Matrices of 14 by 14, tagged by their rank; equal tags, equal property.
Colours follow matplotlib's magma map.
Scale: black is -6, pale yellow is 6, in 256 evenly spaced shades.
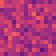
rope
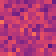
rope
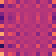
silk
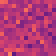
rope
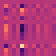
silk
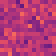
rope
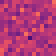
rope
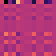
silk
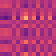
silk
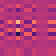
silk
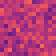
rope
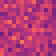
rope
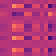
silk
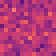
rope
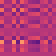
silk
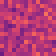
rope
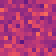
rope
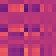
silk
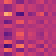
silk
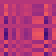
silk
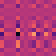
silk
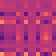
silk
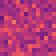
rope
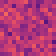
rope
